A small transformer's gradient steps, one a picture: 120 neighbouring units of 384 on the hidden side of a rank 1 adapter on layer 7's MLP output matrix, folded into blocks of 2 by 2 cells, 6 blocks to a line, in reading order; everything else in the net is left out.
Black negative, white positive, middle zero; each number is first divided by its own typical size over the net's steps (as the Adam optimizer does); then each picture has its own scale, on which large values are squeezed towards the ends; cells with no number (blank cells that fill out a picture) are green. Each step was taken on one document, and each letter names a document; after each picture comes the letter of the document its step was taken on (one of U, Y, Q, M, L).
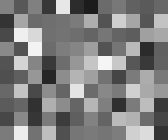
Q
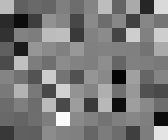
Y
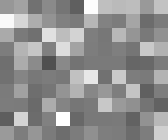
Y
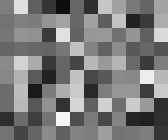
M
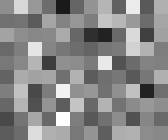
M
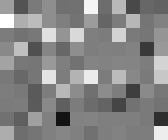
Y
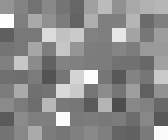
Y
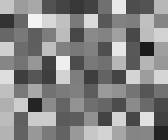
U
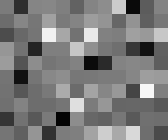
M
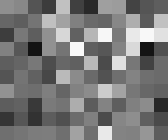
M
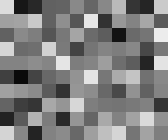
U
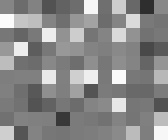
Y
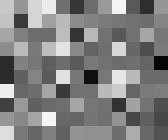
U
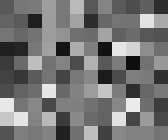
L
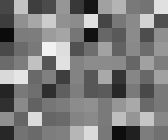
U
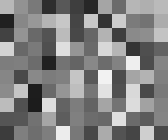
L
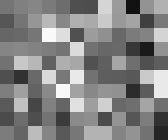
M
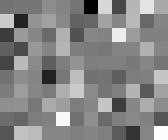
Y
